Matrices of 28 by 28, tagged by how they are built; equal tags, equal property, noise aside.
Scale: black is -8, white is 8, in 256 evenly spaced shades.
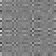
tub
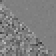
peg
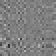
tub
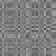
tub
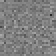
tub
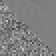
peg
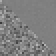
peg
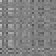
tub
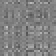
tub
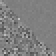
peg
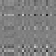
tub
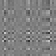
tub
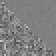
peg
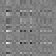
tub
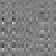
tub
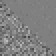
peg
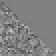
peg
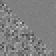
peg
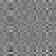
tub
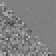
peg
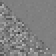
peg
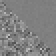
peg
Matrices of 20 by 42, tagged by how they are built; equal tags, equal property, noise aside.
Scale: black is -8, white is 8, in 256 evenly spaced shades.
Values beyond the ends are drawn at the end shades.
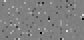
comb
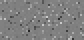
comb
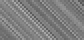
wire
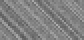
wire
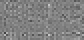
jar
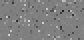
comb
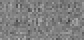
jar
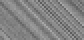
wire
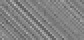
wire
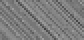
wire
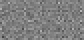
jar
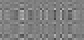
jar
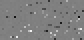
comb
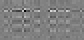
jar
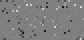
comb
